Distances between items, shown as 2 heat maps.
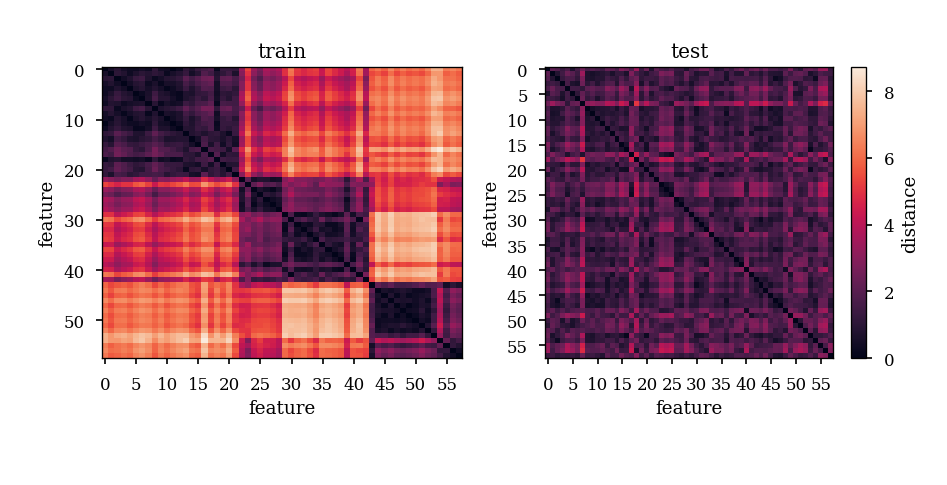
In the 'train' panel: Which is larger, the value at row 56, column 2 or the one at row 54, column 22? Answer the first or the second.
the first
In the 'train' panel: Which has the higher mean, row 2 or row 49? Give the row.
49
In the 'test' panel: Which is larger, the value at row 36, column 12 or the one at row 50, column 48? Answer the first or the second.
the second
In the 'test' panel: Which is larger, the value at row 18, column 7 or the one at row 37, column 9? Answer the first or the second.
the first
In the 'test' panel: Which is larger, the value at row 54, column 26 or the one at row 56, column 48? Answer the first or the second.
the second
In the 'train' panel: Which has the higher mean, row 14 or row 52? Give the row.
52
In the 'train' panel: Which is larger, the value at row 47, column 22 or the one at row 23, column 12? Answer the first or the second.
the second
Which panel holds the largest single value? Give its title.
train
